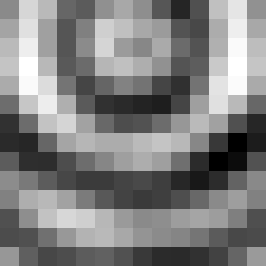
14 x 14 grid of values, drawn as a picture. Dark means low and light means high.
Overall the values sit about 50% of the way up the scale. Rings spread out from the top middle. The field is mottled with small blotches.
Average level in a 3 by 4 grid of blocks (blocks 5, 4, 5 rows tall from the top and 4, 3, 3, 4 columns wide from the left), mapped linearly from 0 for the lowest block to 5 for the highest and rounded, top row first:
5 3 1 5 / 2 2 2 0 / 2 2 0 1
